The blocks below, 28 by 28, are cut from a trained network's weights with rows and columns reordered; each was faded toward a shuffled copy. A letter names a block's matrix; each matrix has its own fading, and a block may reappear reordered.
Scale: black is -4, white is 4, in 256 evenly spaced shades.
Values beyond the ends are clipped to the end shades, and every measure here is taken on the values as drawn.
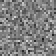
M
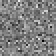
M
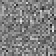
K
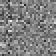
K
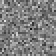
M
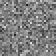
M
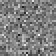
M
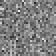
M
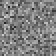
K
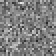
M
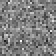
M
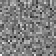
K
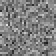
K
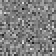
K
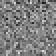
K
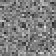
K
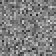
M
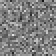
M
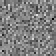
K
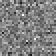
M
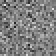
K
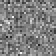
M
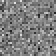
K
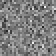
K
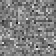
M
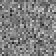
M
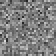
M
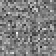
M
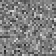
M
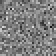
M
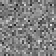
M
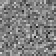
M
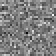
M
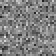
K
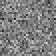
M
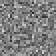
K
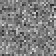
K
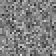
M
